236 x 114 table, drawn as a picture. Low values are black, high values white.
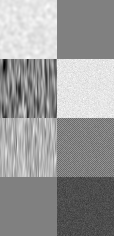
It is made of 4 by 2 panels. Panel 1,1: very high, blotchy, faint in contrast. Panel 1,2: middling, flat. Panel 2,1: middling, streaked downward, strong in contrast. Panel 2,2: very high, fine-grained, faint in contrast. Panel 3,1: high, streaked downward. Panel 3,2: middling, checkered. Panel 4,1: middling, flat. Panel 4,2: low, fine-grained, faint in contrast.
